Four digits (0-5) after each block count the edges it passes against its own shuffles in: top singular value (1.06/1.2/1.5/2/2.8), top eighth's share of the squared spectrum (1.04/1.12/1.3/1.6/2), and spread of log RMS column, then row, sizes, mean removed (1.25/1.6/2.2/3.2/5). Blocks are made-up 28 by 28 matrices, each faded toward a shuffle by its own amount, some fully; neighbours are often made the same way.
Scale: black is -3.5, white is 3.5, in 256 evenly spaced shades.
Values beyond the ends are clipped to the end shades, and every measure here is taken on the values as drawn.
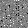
2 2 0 0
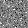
0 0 0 0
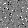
0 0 0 0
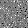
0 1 0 0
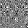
3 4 2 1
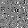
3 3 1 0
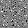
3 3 1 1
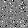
2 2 1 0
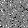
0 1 1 0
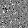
1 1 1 0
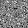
0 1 0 0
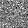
0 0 0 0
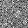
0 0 0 0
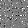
2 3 1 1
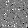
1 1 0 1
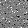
0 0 0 0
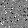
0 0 0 0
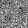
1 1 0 0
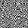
3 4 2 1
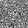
2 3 0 0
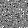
0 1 0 0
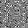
3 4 2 1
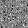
2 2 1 0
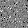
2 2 1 0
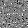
1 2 0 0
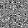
3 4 2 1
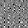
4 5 2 1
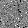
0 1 0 0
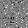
2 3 1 1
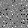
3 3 1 0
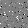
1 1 0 0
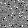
1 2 0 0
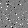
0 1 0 0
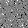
2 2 0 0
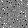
1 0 0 0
